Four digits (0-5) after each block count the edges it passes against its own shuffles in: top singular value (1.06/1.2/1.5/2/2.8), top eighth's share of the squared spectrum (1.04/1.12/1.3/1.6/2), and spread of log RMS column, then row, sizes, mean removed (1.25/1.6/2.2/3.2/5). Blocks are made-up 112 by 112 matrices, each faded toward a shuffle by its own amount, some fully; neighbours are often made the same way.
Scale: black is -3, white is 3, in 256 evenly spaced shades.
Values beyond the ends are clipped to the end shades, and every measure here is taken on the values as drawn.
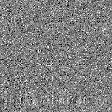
4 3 1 2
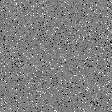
3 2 1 0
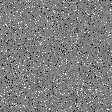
2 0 0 0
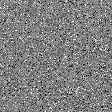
2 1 1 0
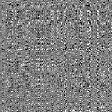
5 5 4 3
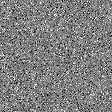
2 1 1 0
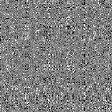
4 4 3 3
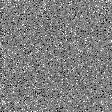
2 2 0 0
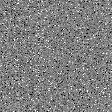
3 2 1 0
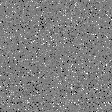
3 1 0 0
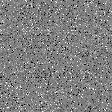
3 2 0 0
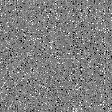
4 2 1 1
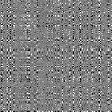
5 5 4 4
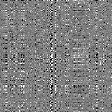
5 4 4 3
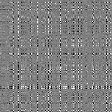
5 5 4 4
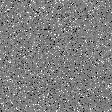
0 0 0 0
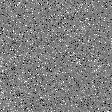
0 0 0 0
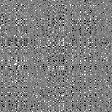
5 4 3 3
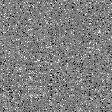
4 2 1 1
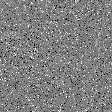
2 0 0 0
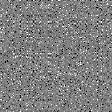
4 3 2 2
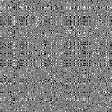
5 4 3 3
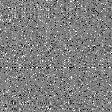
4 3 1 2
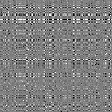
5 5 4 4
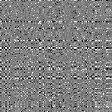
5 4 3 4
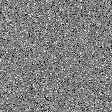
0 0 0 0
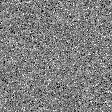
0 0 0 0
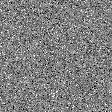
0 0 0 0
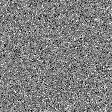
0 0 0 0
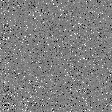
2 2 1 1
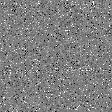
3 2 1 1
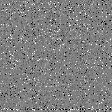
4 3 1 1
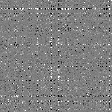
4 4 3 3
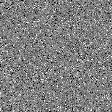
3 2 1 1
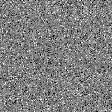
3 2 1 1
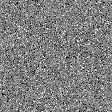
2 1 0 0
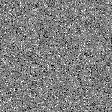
3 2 0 0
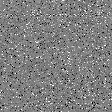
3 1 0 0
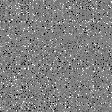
4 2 1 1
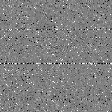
4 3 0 2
